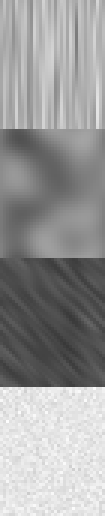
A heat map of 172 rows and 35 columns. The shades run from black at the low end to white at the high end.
It is made of 4 by 1 panels. Panel 1,1: high, streaked downward. Panel 2,1: middling, smooth. Panel 3,1: low, slanting down to the right, faint in contrast. Panel 4,1: very high, fine-grained, faint in contrast.
